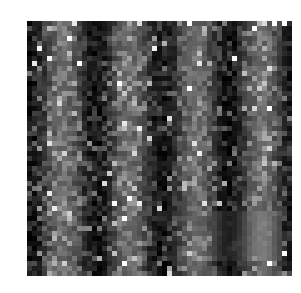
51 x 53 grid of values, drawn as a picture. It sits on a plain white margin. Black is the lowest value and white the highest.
Overall the values sit about 30% of the way up the scale. The bottom right is the calmest part. An odd patch, calmer than its surroundings, sits in the bottom right. No seam splits the table. No row or column stands out. No overall slope runs across the table. Stripes running up and down repeat 4 times from left to right.
